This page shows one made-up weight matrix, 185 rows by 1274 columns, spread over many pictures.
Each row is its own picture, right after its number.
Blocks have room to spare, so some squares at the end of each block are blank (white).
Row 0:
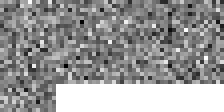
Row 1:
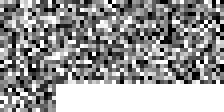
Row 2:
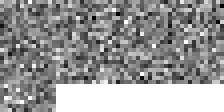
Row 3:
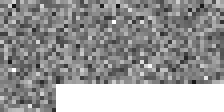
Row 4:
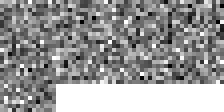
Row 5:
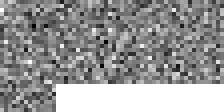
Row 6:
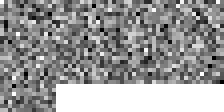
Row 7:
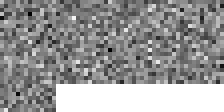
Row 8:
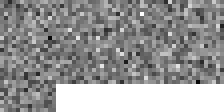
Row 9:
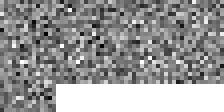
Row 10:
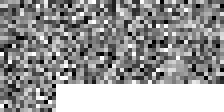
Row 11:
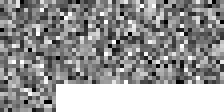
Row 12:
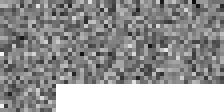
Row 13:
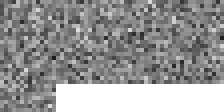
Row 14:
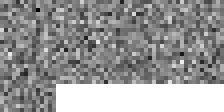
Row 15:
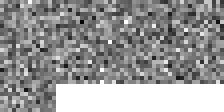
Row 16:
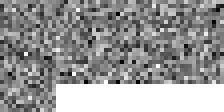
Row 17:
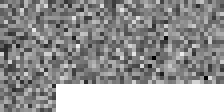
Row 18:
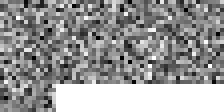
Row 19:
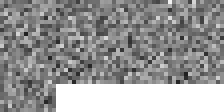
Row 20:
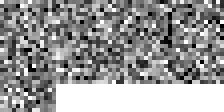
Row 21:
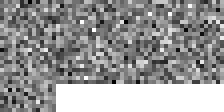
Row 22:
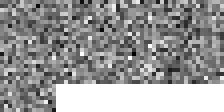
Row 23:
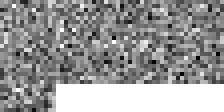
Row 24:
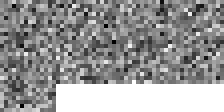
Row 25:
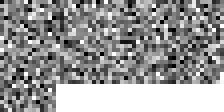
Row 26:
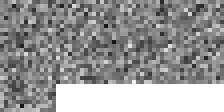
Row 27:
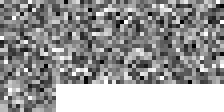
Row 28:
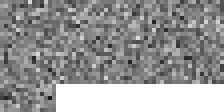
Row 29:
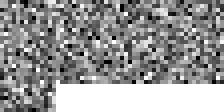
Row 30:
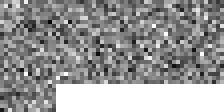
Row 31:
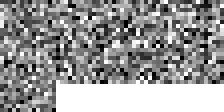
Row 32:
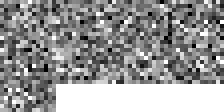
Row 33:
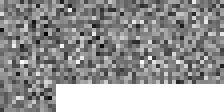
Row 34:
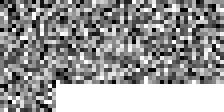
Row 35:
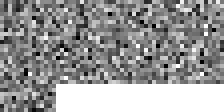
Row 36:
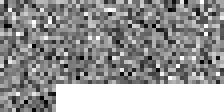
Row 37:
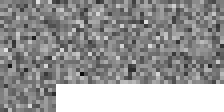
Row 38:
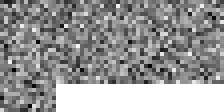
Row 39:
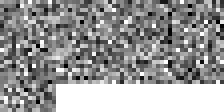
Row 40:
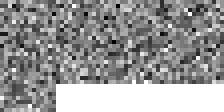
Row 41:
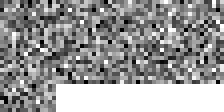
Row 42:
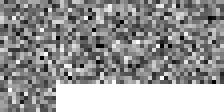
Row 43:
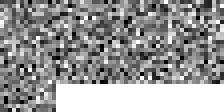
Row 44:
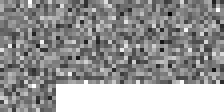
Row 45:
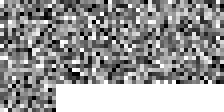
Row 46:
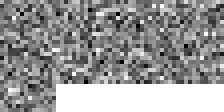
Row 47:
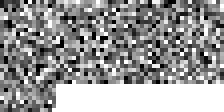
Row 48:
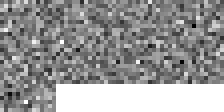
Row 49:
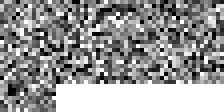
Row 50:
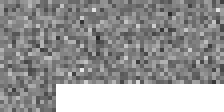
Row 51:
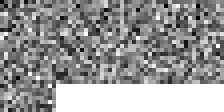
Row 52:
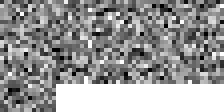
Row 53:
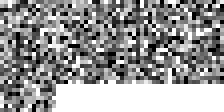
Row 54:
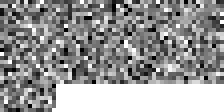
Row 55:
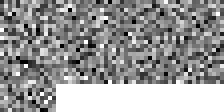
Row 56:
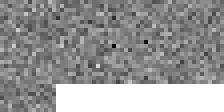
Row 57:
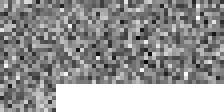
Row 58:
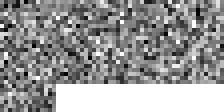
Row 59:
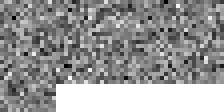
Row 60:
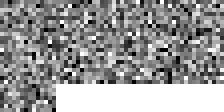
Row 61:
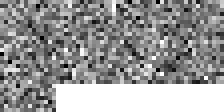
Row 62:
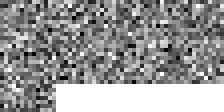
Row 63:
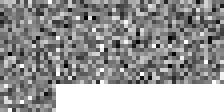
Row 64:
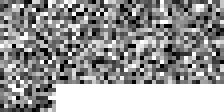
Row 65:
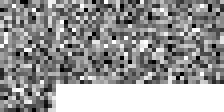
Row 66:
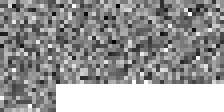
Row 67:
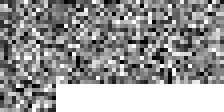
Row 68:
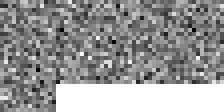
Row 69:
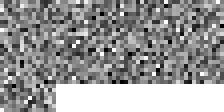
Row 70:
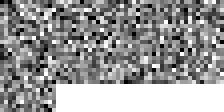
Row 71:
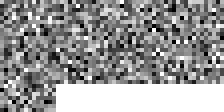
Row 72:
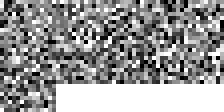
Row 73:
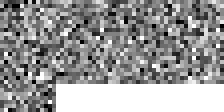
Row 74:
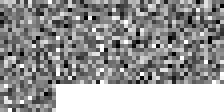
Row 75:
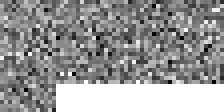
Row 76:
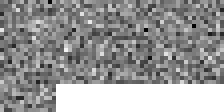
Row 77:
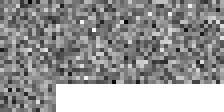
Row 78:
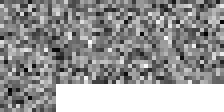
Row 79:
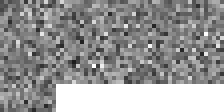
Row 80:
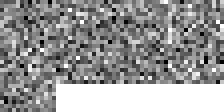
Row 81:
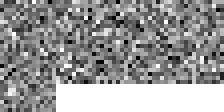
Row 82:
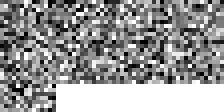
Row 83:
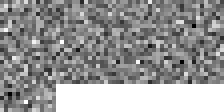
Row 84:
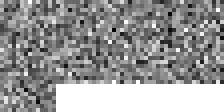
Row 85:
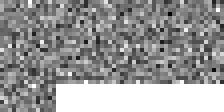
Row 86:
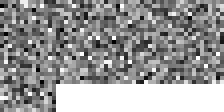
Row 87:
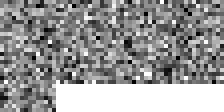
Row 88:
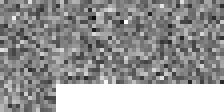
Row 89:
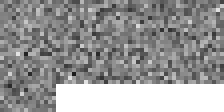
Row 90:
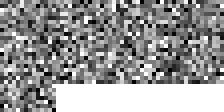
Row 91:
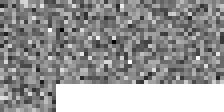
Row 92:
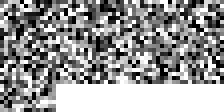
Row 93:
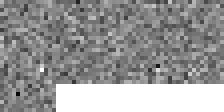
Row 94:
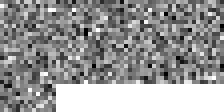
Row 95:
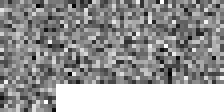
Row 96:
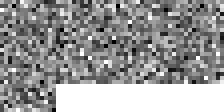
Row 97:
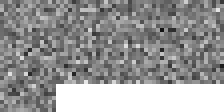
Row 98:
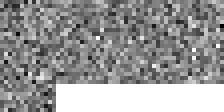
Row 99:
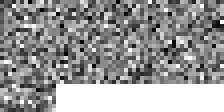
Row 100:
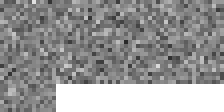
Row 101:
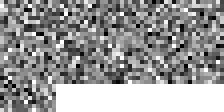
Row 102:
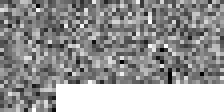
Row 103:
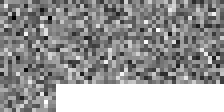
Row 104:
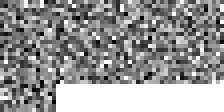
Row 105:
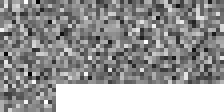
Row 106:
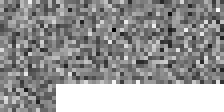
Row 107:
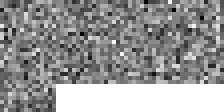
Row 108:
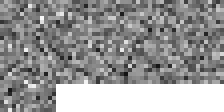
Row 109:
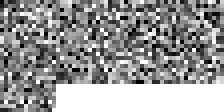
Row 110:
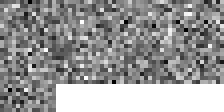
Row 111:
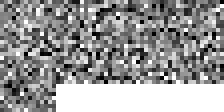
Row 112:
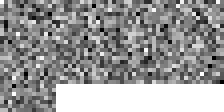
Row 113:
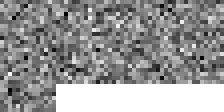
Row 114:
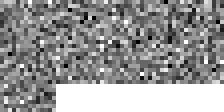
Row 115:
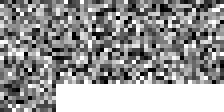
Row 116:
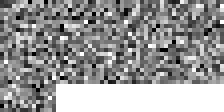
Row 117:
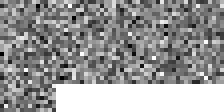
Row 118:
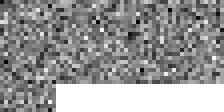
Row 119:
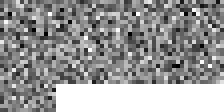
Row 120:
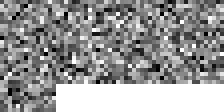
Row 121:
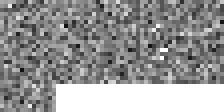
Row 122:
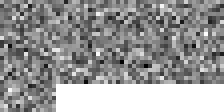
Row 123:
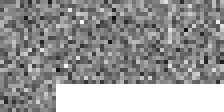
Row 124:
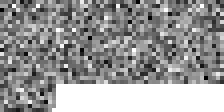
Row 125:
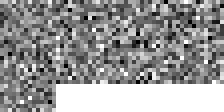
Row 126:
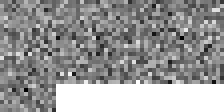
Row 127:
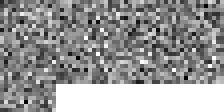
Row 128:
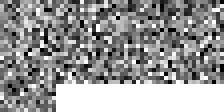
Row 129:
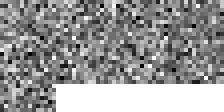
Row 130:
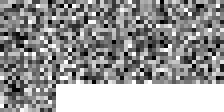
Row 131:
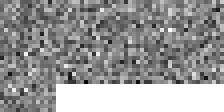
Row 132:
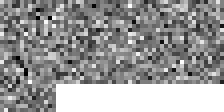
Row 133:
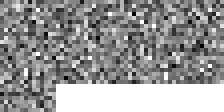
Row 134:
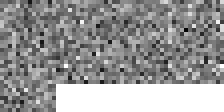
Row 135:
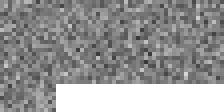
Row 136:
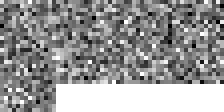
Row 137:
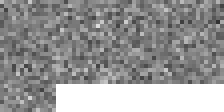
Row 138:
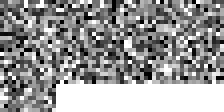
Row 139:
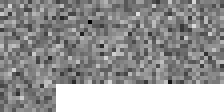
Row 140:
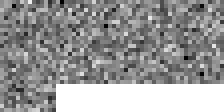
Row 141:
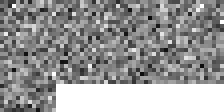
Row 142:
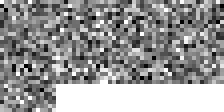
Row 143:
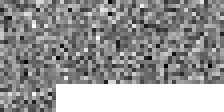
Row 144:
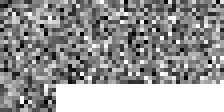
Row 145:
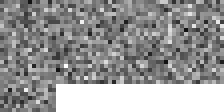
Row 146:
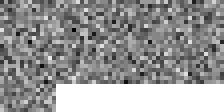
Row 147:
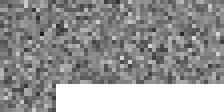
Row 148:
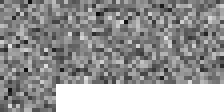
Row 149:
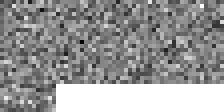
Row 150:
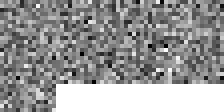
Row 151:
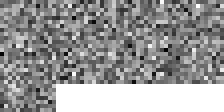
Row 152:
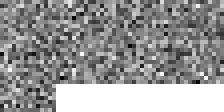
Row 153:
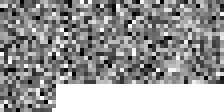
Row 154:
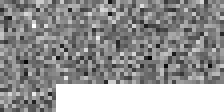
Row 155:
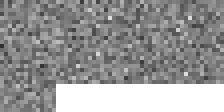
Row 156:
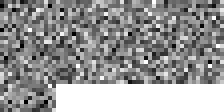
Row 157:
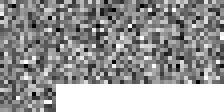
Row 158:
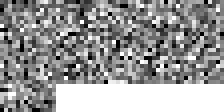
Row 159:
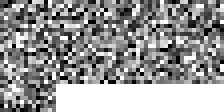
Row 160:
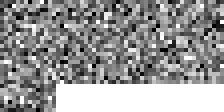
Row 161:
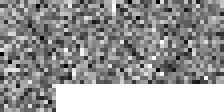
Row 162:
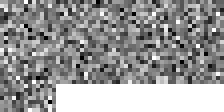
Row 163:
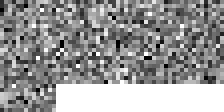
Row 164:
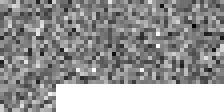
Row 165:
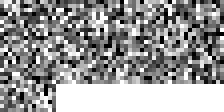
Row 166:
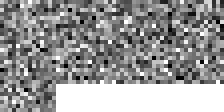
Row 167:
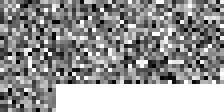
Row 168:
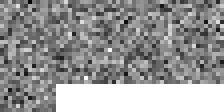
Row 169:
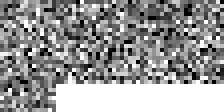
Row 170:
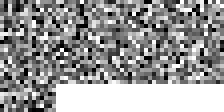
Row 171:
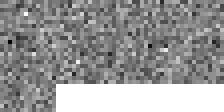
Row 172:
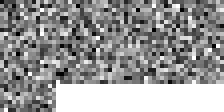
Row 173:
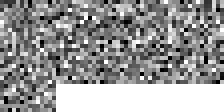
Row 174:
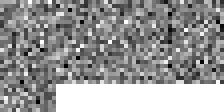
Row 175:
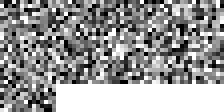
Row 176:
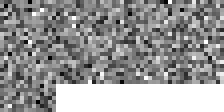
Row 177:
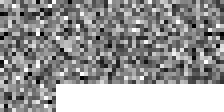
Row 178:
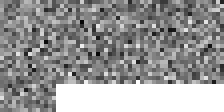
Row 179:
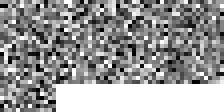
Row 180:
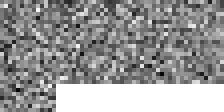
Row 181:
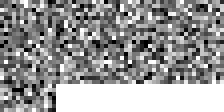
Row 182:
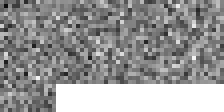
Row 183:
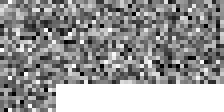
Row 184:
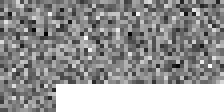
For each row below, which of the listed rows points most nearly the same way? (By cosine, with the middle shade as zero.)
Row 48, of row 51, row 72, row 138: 72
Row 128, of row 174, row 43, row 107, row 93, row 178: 178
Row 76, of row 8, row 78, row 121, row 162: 8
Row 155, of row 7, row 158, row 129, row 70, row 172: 70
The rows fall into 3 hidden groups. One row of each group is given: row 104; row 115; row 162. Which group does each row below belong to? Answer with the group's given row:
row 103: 162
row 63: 115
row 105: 162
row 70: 162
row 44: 115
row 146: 162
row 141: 104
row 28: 104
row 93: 162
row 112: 162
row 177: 162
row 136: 115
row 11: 162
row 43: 115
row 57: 162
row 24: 104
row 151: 104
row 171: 104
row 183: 162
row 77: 115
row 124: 104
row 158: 162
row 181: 104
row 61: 104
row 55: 162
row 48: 162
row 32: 115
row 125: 115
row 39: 115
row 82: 104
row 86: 104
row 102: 104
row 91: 104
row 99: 104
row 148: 115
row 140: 104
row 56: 162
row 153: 104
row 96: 104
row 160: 104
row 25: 162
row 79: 162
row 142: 115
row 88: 115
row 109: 162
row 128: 115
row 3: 104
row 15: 115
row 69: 162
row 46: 115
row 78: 115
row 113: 115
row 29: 104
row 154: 162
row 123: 115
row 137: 115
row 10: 104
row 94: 162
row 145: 115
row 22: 104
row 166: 115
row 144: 162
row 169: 115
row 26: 104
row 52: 115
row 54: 104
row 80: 115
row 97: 115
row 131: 115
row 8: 162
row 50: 115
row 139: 162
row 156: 162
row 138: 104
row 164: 162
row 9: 162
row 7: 162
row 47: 162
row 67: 104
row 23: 104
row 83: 162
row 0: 115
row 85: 115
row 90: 104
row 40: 104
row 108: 115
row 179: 104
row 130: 104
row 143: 162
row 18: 104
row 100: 115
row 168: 115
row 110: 115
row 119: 162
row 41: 115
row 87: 104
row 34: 162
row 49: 115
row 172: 162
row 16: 115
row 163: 162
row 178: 115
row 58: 162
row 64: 104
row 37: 162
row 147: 104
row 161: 104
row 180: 104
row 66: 104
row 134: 115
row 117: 104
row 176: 162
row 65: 104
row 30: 162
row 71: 162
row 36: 162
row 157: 162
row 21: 115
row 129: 104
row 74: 115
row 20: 115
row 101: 162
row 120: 115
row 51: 162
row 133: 162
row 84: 115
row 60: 104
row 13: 162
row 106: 115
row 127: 162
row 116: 104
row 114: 115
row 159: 104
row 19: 162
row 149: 104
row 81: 115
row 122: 115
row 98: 162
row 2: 115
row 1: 115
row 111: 115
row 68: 104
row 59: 115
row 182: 162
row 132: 162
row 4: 115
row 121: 104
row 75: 115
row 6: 162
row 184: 162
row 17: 104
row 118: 162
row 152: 104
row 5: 162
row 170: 162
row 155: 162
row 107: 162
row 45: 162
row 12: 104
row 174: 115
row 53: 104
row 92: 162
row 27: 115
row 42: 115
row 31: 115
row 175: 162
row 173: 115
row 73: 162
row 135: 162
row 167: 115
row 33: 162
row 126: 115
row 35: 162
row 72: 162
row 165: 162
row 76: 162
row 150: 104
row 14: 162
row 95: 104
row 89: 115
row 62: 104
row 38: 104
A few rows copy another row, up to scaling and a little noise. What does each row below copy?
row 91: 86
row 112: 6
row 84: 106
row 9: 33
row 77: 21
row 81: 100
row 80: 123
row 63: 74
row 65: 23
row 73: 98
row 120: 113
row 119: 184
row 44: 85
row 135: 57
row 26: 24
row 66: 40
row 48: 83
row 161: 61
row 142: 137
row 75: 126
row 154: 143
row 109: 127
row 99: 149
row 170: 35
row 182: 58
